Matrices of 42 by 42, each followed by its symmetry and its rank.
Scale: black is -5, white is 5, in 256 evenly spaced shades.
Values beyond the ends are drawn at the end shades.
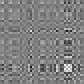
symmetric, rank two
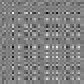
symmetric, rank two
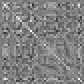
symmetric, rank five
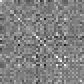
symmetric, rank five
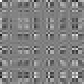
symmetric, rank two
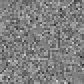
antisymmetric, full rank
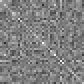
symmetric, rank five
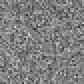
antisymmetric, full rank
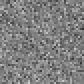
antisymmetric, full rank
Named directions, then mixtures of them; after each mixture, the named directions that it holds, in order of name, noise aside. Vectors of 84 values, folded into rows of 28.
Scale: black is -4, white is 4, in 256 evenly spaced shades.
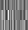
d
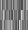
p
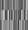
d, p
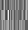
d, p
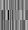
d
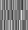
d, p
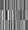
d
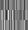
d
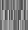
d, p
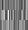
d, p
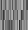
p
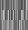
d, p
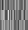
d, p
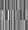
d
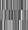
p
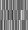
d, p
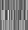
d, p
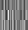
d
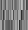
p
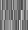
p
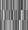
p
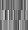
d, p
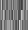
p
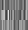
d, p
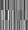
d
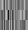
d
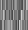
p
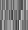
p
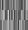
d, p
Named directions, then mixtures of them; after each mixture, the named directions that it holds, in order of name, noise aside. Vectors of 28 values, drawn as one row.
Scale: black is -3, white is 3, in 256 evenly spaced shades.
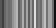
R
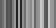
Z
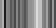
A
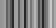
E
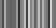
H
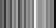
A, R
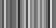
H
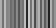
H, R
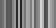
Z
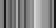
A, R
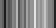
A, R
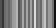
R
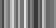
A, E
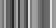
E, H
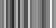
E, H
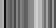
A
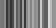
E, Z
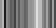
A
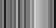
A, R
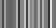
H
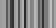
E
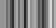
E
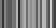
H, R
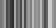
E, Z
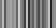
H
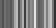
E, R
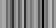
E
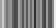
R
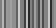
H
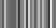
H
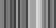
A, H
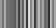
H, R
